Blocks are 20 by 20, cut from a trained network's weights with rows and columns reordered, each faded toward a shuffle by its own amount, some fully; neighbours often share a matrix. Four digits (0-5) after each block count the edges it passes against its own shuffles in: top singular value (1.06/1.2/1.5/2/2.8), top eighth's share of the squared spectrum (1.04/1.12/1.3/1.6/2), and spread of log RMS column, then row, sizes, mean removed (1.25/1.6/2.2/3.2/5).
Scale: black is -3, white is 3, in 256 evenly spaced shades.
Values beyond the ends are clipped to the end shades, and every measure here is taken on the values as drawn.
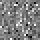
1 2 0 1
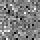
0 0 1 0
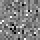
0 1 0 0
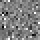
0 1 0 1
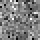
0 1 0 1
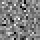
1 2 1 0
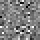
3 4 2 1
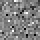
0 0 0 0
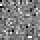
0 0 0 0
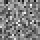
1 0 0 0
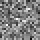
0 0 0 0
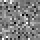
0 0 0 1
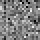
1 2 0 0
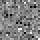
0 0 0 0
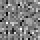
2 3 0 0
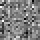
2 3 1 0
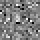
3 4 1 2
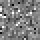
0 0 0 0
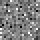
1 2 0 0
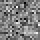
1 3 1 1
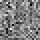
1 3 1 0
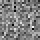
1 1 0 0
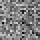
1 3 1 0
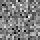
1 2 0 0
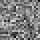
2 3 0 1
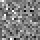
1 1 0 0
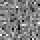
0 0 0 1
